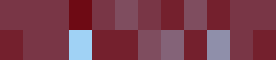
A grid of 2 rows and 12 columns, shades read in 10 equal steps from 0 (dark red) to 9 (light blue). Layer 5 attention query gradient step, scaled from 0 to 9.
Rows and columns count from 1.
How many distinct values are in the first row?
4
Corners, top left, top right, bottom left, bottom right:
2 2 1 1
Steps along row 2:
up same up down same up up down up down down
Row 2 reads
1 2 2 9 1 1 3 4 1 6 2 1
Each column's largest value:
2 2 2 9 2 3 3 4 3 6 2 2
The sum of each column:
3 4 4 9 3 4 5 5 4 7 4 3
